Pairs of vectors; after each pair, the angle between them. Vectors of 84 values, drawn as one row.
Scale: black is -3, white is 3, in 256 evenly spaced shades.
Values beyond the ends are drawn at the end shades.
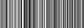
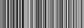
nearly opposite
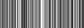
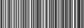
orthogonal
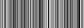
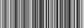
partly aligned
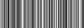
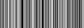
nearly opposite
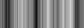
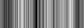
nearly parallel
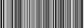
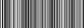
nearly opposite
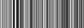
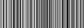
partly aligned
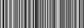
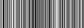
partly aligned
